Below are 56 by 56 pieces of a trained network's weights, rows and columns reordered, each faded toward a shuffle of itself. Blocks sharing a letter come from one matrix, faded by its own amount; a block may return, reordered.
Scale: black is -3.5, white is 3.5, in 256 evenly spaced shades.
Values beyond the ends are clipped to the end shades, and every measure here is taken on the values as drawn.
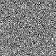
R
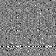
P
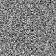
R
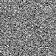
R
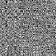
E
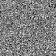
R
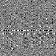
P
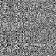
E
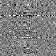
P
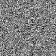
R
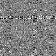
P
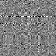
P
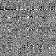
P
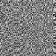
E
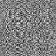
E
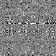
P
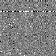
P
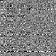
P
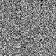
R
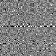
P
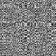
E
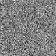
R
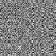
E
